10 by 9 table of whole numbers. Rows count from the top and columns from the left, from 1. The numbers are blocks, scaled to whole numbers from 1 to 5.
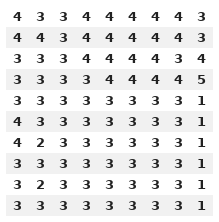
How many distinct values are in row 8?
2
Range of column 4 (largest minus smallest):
1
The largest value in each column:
4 4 3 4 4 4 4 4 5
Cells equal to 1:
6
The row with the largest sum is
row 2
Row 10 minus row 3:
0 0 0 -1 -1 -1 -1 0 -3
